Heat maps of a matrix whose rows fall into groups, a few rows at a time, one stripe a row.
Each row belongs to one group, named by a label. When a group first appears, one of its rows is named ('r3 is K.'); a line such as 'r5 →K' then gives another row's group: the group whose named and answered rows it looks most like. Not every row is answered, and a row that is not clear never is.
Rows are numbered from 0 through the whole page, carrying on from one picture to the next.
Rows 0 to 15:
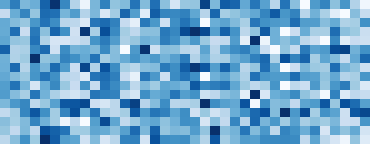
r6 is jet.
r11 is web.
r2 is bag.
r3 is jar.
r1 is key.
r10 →bag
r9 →jar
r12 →jet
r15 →key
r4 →bag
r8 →bag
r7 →jar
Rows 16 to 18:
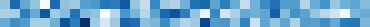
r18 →web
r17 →key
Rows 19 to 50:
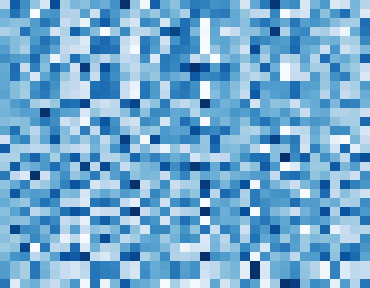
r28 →bag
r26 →jar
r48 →bag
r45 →bag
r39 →web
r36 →jet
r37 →jar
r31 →key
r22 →key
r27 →jar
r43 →bag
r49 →bag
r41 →bag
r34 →key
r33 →jar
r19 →key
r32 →bag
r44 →key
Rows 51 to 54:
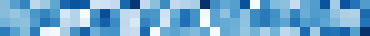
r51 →web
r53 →bag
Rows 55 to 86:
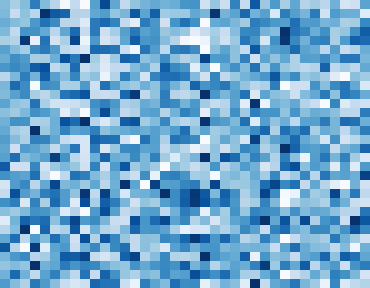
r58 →jet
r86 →bag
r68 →web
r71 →jet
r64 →jar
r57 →bag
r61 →web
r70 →bag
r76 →jar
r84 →jet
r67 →bag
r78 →bag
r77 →jar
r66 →bag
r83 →web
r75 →key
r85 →jar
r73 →jet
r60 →bag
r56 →key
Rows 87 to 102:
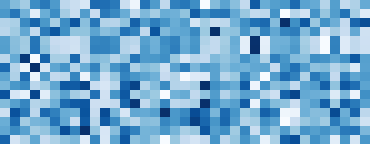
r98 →web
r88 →jar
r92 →bag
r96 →web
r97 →jet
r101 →web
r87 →bag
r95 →jet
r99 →jar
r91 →bag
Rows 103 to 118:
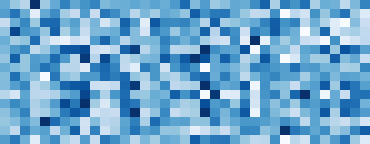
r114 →web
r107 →bag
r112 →web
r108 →web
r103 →jet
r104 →jar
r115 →web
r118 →jar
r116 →key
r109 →jar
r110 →bag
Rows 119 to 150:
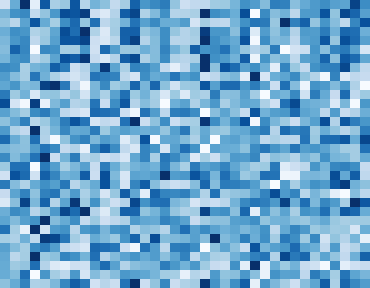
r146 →bag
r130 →jet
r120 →web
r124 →jar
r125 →web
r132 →web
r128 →key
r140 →key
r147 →jet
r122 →web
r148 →bag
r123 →web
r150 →web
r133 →jet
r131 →bag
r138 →jar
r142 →web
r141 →jet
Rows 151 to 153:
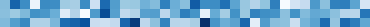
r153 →web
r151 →jar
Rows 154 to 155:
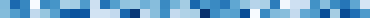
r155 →web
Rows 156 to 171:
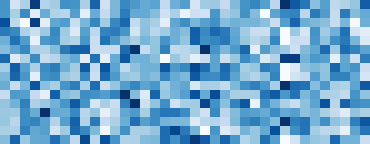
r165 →jet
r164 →jar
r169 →jet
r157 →jet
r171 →jar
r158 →jet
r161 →web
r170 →key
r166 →key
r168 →key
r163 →jar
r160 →jar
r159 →jar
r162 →jet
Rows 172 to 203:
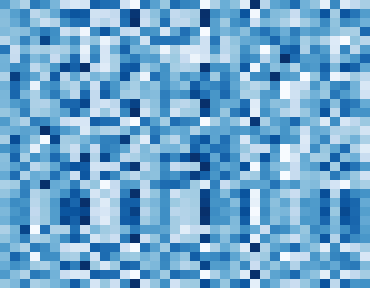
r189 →jar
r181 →jar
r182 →jar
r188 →jar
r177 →jet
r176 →key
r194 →web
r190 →web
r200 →jar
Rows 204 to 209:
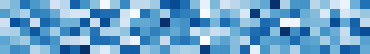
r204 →key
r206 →jar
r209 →web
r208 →bag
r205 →bag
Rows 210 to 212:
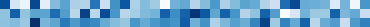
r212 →jet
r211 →jar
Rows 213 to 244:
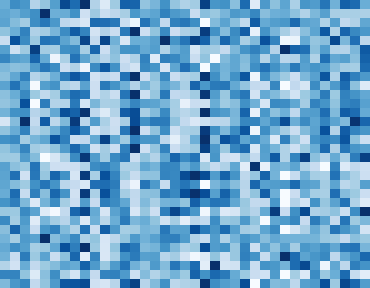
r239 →key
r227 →web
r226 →jet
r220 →bag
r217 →jar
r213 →web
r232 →jar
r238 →jar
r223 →web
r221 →web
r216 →web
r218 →jet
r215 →bag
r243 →jar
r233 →bag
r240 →web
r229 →web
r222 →jar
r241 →jet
